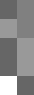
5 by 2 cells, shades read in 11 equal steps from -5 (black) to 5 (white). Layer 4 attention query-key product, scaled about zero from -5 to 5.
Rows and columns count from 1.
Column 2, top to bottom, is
0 0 1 1 -1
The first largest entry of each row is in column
2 1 2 2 1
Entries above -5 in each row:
2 2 2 2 2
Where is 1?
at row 2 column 1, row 3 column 2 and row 4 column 2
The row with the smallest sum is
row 1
